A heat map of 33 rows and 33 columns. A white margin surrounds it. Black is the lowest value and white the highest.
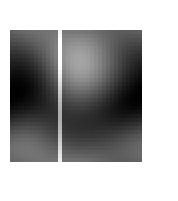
Column 13 stands out from the rest. The top middle is the ninth with the highest average. Overall the values sit about 30% of the way up the scale.
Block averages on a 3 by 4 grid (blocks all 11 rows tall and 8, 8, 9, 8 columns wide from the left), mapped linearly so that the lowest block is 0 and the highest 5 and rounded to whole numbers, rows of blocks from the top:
2 5 5 2 | 0 3 3 0 | 3 3 2 2
